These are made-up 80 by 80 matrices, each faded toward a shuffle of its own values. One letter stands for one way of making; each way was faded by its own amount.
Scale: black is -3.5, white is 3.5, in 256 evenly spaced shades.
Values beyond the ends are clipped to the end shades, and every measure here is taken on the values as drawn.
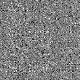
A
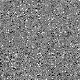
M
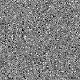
A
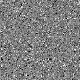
A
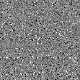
M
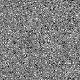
A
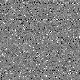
M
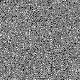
A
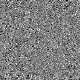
A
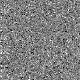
A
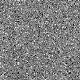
A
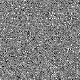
A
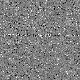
M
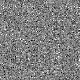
A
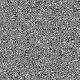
M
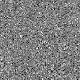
A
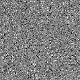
A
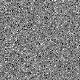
A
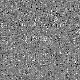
M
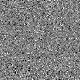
A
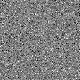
A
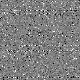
M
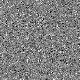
A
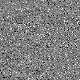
M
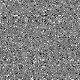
M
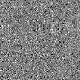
A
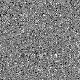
A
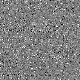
M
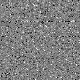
M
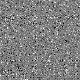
M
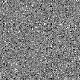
A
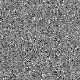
A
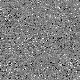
M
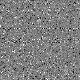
M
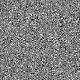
A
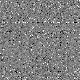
M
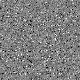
M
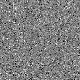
A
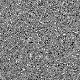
A
